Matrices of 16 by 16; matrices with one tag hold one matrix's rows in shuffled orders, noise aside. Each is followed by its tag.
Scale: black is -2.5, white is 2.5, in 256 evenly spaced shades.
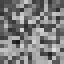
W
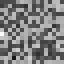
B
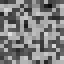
W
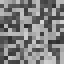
W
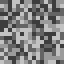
B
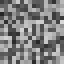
B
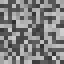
B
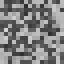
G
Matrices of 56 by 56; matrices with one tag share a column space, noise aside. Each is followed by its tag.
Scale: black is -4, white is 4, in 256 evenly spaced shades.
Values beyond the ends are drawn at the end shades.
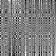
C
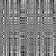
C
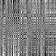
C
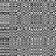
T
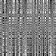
C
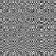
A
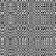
T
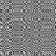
A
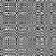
T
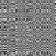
A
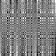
C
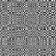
T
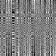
C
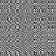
A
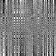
C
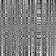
C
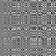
T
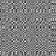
A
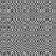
A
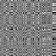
T
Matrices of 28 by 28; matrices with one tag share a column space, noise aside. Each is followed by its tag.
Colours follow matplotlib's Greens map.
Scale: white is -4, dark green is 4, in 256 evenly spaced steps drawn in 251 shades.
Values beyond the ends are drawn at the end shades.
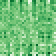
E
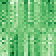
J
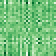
J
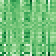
E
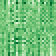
J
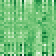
E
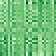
J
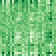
E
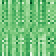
J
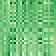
J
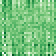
E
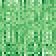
E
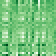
E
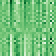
J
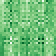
J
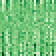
E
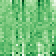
E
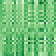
J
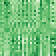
J
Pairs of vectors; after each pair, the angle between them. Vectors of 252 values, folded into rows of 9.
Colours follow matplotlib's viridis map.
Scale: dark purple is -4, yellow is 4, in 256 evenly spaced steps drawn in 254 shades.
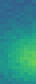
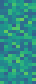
orthogonal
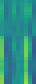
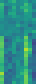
nearly parallel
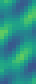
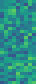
orthogonal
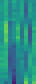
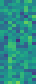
partly opposed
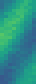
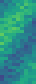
nearly parallel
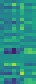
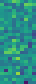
partly opposed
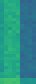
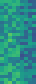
partly aligned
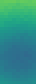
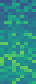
partly opposed
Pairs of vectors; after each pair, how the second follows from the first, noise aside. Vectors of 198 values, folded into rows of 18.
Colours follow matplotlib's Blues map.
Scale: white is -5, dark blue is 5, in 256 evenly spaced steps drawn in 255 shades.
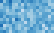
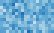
wrapped around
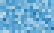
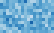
wrapped around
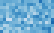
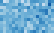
wrapped around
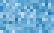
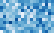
scaled up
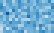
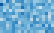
wrapped around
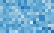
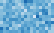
wrapped around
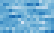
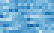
wrapped around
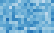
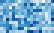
scaled up
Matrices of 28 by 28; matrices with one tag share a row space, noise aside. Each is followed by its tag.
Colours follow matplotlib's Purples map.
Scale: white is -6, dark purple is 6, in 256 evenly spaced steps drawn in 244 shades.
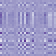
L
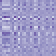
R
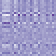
R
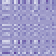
R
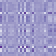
L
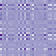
L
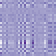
L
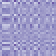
R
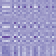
R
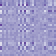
L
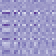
R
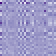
L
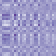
R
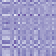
R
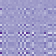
L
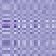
R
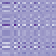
R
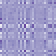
L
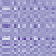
R
